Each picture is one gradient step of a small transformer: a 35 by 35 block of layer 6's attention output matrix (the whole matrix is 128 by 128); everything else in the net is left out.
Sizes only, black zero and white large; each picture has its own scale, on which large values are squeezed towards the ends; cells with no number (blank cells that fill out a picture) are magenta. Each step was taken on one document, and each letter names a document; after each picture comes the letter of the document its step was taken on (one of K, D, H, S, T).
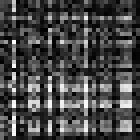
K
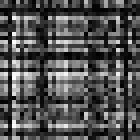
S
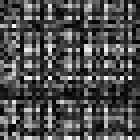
S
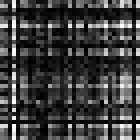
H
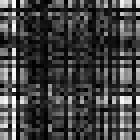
H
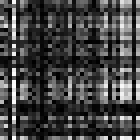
H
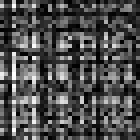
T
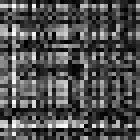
T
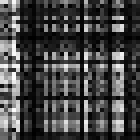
S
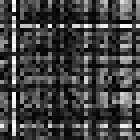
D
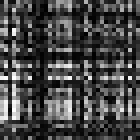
S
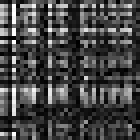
T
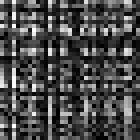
T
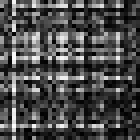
T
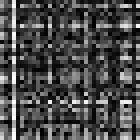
D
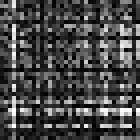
H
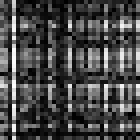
H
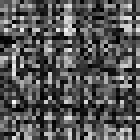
S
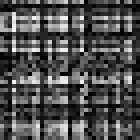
T
